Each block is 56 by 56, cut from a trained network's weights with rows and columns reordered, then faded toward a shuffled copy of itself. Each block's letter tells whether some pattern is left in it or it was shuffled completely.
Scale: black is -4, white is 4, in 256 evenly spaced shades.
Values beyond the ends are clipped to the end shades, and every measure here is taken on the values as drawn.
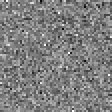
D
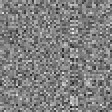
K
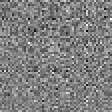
K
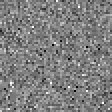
D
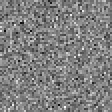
D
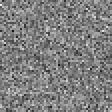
D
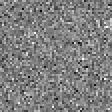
D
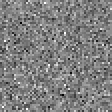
D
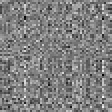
K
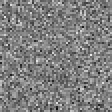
D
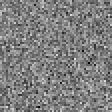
D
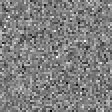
D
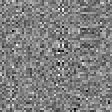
K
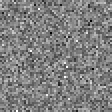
D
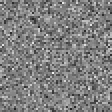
D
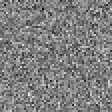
D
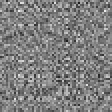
K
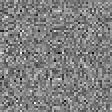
K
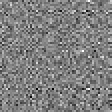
K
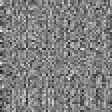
K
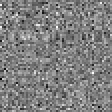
K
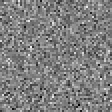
D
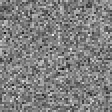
D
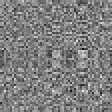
K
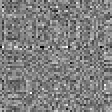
K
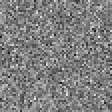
D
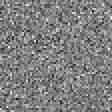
D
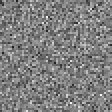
D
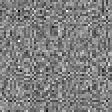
K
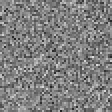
D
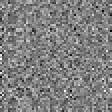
K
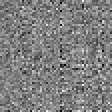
K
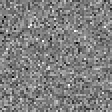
D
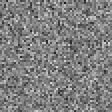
D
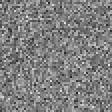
D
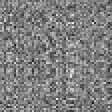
K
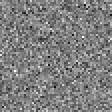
D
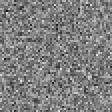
D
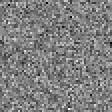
D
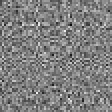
K
